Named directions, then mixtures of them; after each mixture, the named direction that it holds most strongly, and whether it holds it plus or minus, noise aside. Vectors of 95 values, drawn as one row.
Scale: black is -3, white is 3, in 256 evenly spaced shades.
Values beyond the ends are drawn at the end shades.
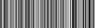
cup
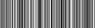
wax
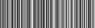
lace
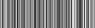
cup, minus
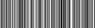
wax, plus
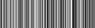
cup, plus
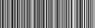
lace, plus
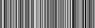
cup, plus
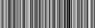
cup, minus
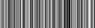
cup, minus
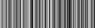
lace, minus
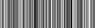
cup, minus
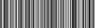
cup, plus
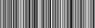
wax, minus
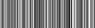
cup, minus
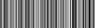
cup, plus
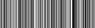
cup, plus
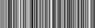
lace, minus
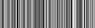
cup, minus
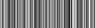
cup, minus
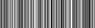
wax, plus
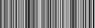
cup, plus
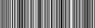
wax, plus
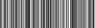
cup, plus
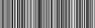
wax, plus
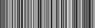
wax, plus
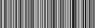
cup, plus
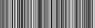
wax, plus
